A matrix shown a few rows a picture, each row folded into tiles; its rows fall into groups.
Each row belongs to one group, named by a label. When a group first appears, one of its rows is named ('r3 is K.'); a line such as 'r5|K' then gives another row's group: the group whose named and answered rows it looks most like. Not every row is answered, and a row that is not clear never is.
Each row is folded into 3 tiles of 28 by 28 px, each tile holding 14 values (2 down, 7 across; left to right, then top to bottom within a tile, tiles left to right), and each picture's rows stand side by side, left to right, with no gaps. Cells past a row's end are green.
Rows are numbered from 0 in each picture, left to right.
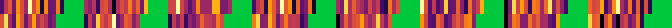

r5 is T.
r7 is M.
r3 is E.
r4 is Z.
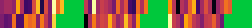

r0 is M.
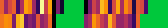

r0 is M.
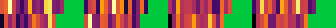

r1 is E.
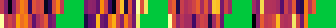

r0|T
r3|Z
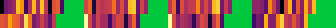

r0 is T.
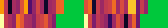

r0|T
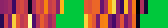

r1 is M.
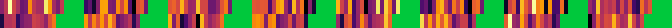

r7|Z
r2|M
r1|T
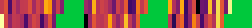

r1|Z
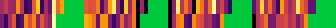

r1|M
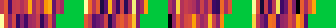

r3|T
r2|Z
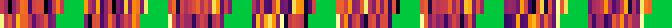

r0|T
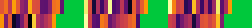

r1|T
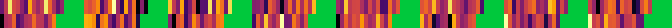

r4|Z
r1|M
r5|M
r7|T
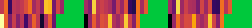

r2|Z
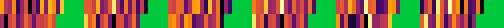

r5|E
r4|M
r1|M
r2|M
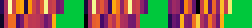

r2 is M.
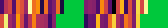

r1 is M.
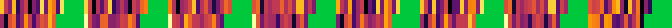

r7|M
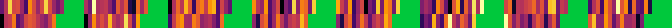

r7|E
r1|Z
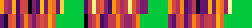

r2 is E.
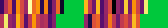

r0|E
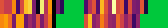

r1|E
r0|M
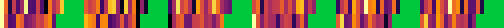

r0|T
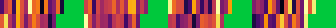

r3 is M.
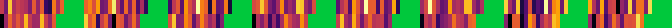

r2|E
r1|M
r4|E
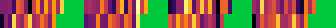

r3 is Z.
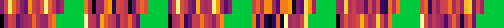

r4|Z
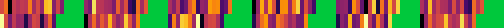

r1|Z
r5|Z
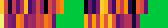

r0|T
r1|T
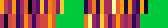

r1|E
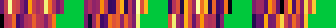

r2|E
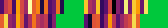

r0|E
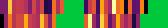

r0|Z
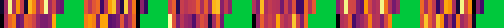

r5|M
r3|Z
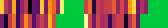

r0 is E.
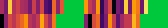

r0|Z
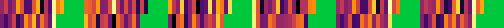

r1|M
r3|T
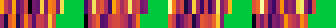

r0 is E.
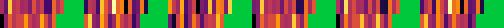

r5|E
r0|Z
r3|Z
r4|Z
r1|E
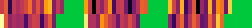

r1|T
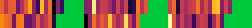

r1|Z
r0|M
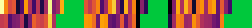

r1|M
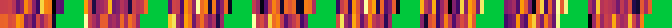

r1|T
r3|T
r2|E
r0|M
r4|E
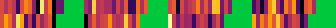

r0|M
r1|Z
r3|T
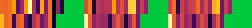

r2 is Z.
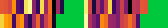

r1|T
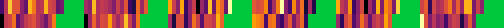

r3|M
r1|Z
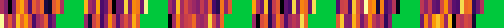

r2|Z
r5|M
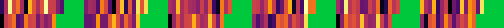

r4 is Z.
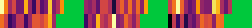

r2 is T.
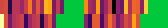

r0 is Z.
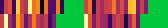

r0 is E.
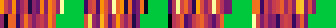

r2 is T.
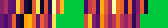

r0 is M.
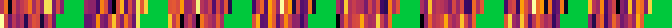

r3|E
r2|M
